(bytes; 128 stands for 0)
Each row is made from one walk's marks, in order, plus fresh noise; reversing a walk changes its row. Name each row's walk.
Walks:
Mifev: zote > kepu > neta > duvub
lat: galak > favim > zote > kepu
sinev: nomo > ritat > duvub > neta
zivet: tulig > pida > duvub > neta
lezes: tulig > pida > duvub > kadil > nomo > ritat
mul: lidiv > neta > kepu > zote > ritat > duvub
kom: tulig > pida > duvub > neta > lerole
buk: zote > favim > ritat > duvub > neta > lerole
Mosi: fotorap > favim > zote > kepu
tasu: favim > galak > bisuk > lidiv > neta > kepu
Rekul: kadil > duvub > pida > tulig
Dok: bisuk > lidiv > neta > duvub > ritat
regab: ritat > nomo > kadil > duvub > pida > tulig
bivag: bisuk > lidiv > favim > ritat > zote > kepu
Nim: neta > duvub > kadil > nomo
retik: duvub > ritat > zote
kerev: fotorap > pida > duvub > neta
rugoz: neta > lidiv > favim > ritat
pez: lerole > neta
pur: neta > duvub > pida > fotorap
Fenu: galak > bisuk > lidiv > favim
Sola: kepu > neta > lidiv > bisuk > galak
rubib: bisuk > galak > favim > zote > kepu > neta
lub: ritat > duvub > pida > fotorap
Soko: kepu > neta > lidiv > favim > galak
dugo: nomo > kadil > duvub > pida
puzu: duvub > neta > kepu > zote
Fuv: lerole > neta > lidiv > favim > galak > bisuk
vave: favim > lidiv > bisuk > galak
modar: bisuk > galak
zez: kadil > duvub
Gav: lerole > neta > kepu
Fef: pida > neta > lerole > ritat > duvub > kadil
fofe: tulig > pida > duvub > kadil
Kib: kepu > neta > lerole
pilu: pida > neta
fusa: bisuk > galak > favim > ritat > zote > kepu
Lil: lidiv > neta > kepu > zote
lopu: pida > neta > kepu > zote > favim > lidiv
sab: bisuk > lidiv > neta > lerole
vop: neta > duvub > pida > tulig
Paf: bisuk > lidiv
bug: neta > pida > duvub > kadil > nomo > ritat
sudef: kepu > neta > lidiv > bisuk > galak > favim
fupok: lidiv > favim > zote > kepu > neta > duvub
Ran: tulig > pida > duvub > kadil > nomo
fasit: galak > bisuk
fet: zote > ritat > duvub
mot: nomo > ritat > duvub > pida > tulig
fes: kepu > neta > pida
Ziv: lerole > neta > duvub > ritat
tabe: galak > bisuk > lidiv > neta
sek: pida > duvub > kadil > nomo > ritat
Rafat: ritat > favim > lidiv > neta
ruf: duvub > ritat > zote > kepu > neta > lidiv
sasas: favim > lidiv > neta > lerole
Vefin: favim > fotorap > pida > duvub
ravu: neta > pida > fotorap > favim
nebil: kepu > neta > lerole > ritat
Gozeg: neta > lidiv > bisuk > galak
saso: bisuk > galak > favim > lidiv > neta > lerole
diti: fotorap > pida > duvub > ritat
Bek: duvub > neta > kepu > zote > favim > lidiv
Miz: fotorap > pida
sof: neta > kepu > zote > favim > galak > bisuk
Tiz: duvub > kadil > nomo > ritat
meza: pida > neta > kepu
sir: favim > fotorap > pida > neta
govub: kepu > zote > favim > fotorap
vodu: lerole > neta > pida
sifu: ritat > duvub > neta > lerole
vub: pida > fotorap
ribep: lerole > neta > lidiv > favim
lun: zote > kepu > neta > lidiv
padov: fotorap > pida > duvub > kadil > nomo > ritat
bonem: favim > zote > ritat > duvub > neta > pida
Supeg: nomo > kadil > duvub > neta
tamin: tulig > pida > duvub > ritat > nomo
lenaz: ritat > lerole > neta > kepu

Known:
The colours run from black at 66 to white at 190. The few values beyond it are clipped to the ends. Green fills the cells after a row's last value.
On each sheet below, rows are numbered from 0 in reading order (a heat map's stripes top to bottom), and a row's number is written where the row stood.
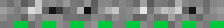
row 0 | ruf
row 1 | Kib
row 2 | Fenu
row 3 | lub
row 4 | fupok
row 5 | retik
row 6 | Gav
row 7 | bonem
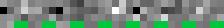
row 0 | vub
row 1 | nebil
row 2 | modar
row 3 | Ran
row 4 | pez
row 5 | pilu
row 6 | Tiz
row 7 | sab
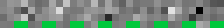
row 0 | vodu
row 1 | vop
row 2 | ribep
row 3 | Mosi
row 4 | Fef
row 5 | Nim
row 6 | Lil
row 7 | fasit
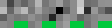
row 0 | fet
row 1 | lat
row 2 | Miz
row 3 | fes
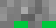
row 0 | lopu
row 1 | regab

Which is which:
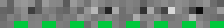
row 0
lezes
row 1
padov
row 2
bug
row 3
lenaz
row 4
rugoz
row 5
meza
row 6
sifu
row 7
vave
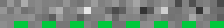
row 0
sir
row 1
bivag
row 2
Bek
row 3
buk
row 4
tamin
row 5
Vefin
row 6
Dok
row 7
Sola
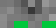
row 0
tabe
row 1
sek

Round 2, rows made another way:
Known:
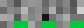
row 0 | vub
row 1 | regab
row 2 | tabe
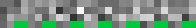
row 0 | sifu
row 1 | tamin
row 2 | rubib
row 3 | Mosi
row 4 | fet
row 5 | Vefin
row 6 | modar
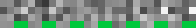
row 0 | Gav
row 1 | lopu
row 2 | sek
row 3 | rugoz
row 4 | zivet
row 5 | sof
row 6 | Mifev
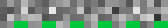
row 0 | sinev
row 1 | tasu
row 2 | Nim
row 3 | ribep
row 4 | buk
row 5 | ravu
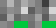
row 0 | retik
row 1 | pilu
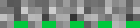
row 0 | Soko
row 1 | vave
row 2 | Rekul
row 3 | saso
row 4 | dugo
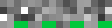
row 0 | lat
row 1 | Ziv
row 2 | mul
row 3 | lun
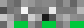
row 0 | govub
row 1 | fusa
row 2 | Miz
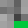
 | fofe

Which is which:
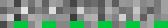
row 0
sir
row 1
fasit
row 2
meza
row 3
Gozeg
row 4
mot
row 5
Tiz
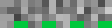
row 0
Ran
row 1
kom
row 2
Fenu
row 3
pez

